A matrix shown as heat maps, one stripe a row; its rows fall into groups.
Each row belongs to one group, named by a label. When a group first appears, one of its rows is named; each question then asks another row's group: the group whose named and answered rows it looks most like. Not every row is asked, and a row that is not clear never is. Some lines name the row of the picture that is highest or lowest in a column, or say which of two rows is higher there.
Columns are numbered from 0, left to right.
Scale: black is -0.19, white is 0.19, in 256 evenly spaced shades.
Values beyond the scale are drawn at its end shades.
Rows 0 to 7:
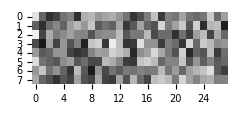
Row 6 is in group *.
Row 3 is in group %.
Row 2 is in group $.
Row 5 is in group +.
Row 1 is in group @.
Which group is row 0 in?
+
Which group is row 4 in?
+
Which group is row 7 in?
*
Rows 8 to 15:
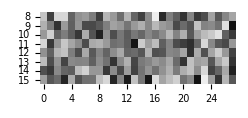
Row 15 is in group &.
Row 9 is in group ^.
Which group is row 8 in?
$
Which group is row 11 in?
$
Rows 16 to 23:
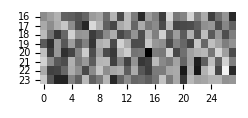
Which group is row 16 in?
@
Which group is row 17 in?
$
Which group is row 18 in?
+
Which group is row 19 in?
%
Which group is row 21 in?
&
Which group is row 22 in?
&
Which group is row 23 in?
*
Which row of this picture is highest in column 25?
20
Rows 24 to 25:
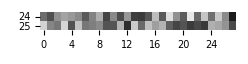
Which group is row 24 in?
@
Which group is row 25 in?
^
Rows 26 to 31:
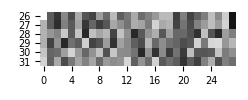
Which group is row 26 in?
^
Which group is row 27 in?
^
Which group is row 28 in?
$
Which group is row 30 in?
+
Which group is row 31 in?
$
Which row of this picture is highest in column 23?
28
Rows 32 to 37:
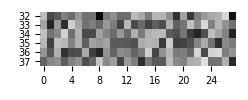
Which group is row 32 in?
^
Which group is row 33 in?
@
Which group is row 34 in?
^
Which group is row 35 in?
$
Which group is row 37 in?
@
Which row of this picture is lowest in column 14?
37
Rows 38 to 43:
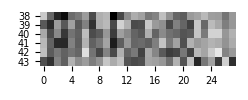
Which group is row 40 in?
%
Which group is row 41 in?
*
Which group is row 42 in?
%
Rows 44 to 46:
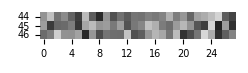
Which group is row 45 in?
&
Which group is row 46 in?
$
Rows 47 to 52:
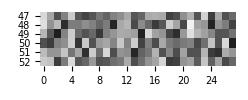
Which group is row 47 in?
+
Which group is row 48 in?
@
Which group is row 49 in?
+
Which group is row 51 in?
$
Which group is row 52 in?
+
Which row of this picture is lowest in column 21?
51
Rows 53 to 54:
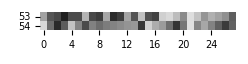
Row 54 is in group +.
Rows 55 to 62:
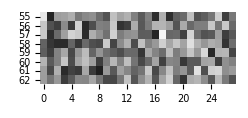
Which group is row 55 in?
+
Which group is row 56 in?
^
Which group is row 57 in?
+
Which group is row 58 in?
*
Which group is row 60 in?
$
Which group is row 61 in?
%
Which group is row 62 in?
@
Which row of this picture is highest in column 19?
58
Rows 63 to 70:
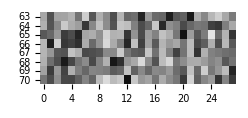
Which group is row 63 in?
%
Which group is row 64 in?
$
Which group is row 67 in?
+
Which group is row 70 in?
&
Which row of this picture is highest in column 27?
64
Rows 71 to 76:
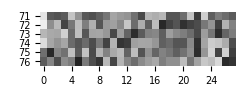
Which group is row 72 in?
$
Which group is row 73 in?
$
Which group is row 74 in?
^
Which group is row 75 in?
&
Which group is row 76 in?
*
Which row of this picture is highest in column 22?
76
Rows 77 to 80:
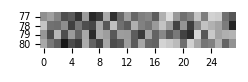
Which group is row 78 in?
^
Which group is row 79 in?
%
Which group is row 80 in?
*
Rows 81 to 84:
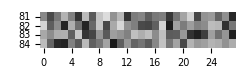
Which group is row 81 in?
&
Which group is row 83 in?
^
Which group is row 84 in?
*
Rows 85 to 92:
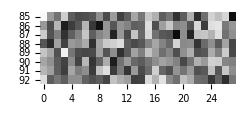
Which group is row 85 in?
^
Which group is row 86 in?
%
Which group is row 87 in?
%
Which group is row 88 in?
&
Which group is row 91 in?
&
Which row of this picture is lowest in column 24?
92
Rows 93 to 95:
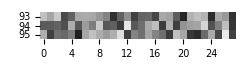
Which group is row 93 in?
@
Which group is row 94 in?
@
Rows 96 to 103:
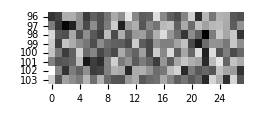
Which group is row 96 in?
%
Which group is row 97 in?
*
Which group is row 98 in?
^
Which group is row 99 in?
$
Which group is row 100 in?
+
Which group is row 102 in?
^
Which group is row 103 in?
$
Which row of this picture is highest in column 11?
96
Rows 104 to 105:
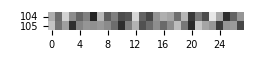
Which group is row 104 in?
$
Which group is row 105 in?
@
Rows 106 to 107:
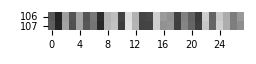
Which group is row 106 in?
%
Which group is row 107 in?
%
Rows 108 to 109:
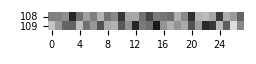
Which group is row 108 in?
@
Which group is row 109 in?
&
